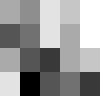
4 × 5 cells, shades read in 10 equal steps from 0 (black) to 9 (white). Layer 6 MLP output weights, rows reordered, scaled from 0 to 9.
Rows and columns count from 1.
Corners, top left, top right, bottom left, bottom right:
6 9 8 2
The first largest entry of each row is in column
5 5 5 1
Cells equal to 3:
3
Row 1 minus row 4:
-2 5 5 3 7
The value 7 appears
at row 1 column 4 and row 3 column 5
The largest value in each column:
8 5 8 7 9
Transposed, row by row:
6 3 6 8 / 5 4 3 0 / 8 8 2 3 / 7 6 6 4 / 9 9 7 2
